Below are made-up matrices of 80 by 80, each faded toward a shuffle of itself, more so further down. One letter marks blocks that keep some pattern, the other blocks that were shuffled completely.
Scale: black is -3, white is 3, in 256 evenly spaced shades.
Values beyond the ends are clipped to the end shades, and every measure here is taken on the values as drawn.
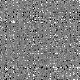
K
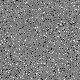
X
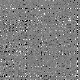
K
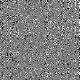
K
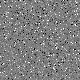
X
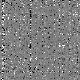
K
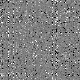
K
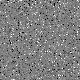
X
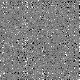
K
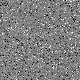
X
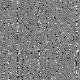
K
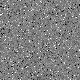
X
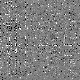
K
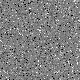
X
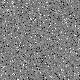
X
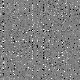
K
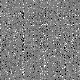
K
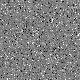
X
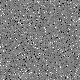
X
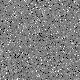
X
